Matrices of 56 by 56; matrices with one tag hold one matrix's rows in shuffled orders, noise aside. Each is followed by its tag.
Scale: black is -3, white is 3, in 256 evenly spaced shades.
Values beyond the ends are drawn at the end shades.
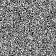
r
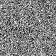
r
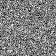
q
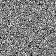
q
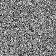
r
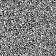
r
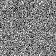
r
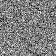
q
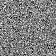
r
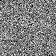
r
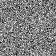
r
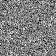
q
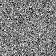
r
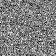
q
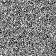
r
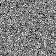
q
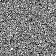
q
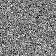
q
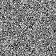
r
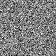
r
